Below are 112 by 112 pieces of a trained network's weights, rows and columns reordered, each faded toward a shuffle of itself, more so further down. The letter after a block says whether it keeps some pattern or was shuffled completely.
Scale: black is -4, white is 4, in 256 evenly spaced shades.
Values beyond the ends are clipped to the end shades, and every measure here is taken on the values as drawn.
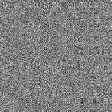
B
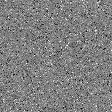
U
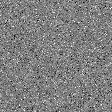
U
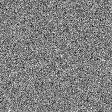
U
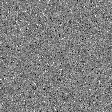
U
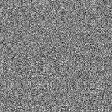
B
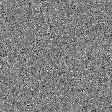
U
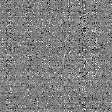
B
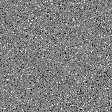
U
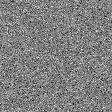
U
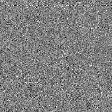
B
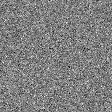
U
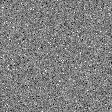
U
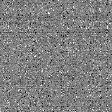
B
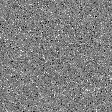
U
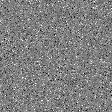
U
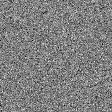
U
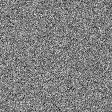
U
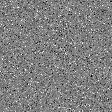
U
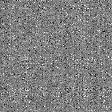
B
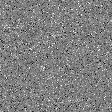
U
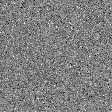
U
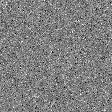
U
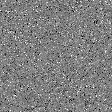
U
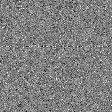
B
